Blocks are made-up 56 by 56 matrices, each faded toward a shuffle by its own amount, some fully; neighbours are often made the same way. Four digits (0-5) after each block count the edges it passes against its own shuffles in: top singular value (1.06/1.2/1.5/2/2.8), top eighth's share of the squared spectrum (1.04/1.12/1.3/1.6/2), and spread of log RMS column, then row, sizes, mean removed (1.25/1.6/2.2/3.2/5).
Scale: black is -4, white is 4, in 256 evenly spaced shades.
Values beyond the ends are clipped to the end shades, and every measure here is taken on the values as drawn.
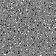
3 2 1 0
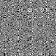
3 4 2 2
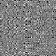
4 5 2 2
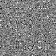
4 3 1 1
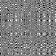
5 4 3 3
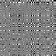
5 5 3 3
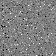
1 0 0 0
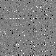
2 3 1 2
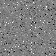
1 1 0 0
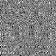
4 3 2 2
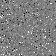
0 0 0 0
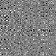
4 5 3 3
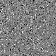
2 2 0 0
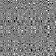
4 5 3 3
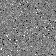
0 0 0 0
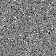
0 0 0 0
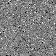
0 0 0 0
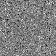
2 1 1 0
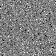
0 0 0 0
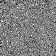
0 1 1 0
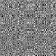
4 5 3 2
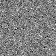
1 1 0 0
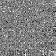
3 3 1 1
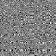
4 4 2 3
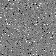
1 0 0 0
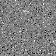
1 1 0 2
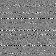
3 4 0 3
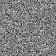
2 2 0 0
